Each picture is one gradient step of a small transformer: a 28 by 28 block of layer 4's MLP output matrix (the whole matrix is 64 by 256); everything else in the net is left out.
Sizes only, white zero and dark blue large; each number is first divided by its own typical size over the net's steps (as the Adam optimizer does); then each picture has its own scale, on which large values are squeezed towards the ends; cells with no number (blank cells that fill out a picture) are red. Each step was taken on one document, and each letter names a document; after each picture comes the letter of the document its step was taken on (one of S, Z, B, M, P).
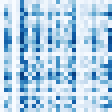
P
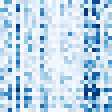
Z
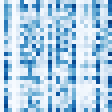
P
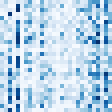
Z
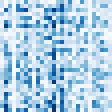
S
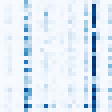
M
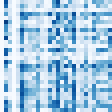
P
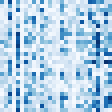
Z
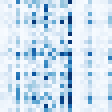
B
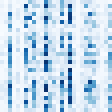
B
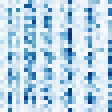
B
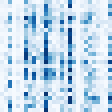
B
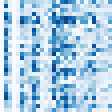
P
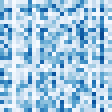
S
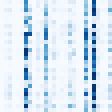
M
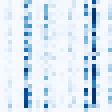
M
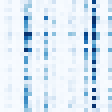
M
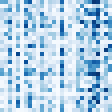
Z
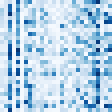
Z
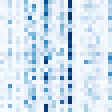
B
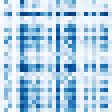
P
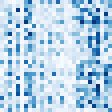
Z
